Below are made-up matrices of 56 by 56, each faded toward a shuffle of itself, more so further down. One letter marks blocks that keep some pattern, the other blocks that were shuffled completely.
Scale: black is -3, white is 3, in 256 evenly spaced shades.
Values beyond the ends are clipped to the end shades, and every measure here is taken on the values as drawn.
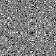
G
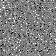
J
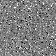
J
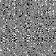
G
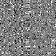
G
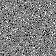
J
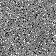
J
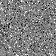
J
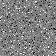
J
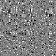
G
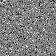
J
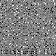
G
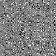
G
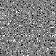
G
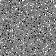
J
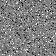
J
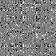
G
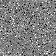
J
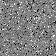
J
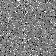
J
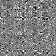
G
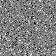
J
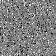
J
